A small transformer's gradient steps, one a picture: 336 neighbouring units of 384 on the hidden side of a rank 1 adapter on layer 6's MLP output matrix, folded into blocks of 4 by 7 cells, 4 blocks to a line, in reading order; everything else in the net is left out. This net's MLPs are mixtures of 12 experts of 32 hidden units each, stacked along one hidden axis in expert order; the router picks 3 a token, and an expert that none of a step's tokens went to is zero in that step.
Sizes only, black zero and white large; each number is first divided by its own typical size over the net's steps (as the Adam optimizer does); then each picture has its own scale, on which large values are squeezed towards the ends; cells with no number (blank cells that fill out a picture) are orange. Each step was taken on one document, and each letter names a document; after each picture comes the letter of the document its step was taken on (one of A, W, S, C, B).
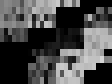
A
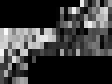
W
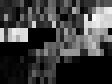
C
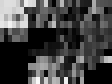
A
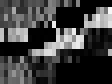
C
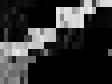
W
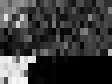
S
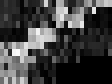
S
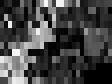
S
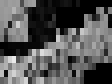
A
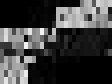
W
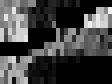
C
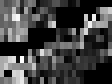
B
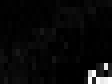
S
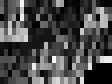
A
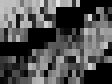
A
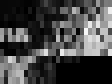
C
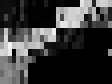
W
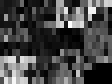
S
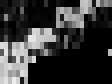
W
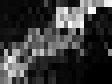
S
